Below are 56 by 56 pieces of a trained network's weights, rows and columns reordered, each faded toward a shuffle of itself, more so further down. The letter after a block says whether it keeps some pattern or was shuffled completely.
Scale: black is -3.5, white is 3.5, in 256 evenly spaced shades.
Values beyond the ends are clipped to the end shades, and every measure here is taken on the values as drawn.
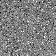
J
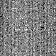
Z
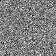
J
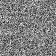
J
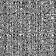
Z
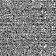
Z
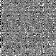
Z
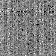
Z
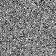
J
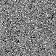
J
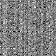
Z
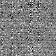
Z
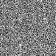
Z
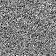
J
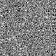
Z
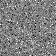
J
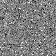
J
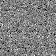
J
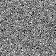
J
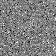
J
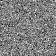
J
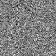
Z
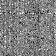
Z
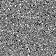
J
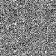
Z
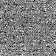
Z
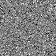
J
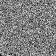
J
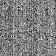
Z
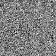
Z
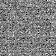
Z
